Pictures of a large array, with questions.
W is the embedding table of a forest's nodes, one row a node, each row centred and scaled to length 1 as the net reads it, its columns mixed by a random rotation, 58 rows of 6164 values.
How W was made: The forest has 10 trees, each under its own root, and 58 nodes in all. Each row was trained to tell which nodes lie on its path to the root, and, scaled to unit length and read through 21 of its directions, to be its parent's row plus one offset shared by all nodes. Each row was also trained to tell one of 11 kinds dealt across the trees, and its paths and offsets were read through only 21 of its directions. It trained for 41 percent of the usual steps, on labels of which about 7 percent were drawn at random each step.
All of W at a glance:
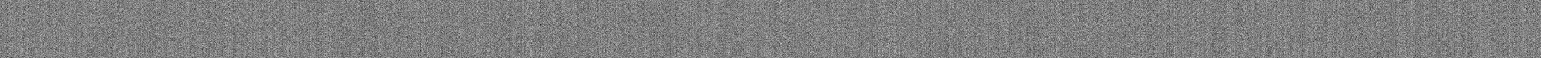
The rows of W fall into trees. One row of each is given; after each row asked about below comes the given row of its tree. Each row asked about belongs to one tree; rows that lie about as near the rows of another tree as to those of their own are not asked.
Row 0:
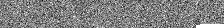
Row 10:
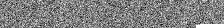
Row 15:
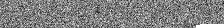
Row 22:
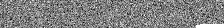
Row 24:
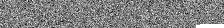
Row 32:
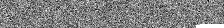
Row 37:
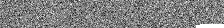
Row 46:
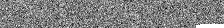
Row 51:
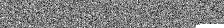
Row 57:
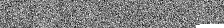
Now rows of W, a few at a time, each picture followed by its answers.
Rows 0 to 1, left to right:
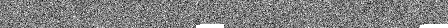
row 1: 10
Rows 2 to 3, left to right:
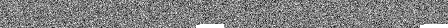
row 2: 15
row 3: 24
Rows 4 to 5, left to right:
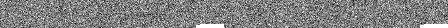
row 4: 57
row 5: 24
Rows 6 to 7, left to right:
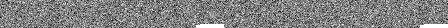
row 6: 10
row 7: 24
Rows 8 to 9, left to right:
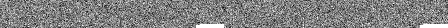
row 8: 57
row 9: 32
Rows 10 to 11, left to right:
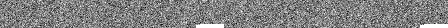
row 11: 0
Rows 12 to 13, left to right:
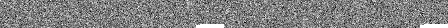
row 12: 51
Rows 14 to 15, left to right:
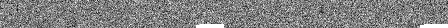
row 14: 32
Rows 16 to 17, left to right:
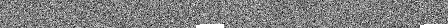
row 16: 37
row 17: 0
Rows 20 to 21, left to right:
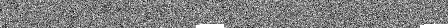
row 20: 32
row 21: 57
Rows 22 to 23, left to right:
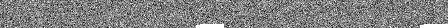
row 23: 15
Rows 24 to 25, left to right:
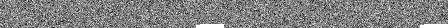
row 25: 24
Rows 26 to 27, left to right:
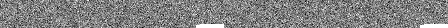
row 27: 46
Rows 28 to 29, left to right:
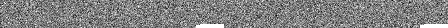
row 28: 51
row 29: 0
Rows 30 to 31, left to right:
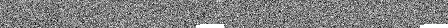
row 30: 22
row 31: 24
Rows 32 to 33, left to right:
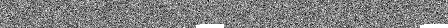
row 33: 46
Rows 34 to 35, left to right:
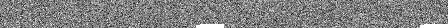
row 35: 32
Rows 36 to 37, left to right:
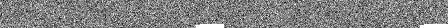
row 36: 37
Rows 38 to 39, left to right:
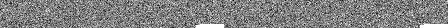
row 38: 32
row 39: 22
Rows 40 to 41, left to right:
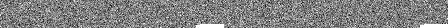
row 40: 32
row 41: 51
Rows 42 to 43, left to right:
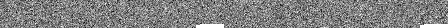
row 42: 24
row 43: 0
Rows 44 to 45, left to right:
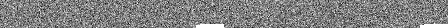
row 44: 51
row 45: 57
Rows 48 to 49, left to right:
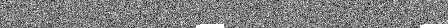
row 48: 10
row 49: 10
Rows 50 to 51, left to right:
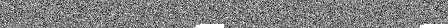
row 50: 51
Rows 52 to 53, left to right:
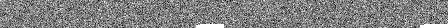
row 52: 46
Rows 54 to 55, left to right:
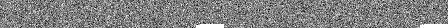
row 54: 46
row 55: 51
